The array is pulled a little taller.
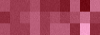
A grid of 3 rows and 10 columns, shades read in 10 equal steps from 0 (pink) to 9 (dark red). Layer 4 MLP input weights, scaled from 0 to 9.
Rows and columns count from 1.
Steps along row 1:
up same down up same up down up down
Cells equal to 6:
9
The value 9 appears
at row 1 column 9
